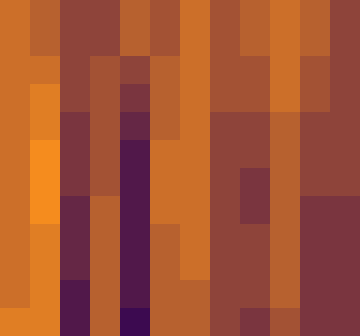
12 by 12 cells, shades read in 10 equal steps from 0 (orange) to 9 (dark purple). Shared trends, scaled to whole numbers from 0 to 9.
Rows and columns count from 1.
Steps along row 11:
down up down up down same up same down up same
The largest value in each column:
2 3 8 5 9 4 3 5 6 4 6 6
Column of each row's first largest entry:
3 3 3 5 5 5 5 5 5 5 3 5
